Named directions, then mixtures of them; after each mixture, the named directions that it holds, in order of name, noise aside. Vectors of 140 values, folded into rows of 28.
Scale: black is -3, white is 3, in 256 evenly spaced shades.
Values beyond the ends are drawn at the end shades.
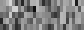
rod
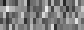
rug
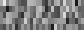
rod, rug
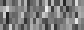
rug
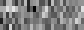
rod, rug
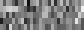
rod, rug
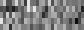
rod, rug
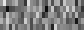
rug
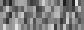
rod, rug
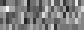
rug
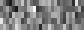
rod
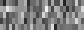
rug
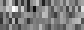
rod, rug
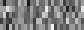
rug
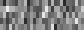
rug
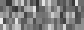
rod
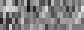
rod, rug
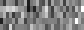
rod, rug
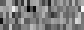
rod, rug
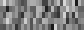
rod, rug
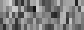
rod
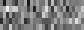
rod, rug
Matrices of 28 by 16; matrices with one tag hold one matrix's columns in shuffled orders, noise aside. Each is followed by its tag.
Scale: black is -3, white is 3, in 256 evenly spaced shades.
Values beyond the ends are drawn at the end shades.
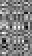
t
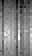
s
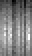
s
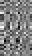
t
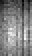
s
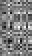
t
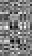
t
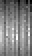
s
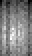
s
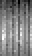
s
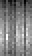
s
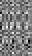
t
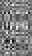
t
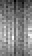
s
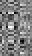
t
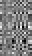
t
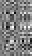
t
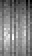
s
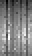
s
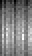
s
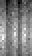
s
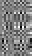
t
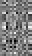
t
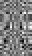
t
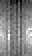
s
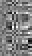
t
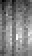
s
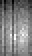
s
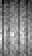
s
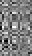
t
